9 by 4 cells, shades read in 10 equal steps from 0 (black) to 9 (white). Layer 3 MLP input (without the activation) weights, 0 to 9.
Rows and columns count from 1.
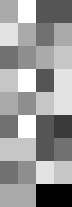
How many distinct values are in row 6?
4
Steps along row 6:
up down down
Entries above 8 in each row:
1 0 0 1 0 1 0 0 0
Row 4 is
7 9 3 8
